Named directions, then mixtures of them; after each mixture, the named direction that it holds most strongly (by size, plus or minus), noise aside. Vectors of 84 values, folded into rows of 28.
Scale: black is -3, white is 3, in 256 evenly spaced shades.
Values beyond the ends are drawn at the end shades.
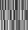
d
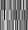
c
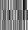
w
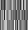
c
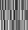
d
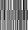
w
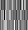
c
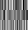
w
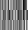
w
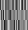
c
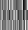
w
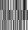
w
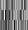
c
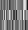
w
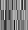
c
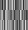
d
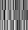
d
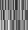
d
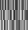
d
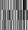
w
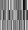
w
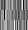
c
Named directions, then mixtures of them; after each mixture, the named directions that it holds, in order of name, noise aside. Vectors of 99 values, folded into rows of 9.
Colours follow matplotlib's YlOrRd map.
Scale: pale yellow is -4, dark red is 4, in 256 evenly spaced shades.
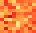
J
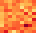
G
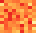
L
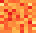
L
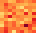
G, J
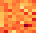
G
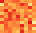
L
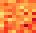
G, J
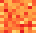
G, L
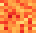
J, L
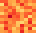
J, L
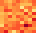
G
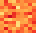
J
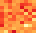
G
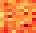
G, J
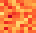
J, L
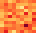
G, J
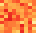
L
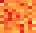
L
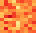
J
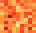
J, L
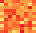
G, L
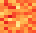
J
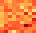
G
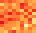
G, L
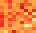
G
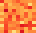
G, L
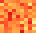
L
